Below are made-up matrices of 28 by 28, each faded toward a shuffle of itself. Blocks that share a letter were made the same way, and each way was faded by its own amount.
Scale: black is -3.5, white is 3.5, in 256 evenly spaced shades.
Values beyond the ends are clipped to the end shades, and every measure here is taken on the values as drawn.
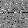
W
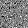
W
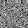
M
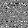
W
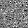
M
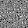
W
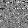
W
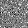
W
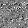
W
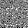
W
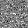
W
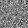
M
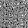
M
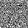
M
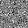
M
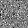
M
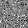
W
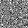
M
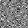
M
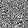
M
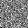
M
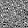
M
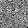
M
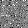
W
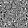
M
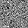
M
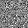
M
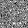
M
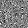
M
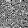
M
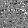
W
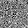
M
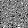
M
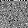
W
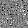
W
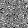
M
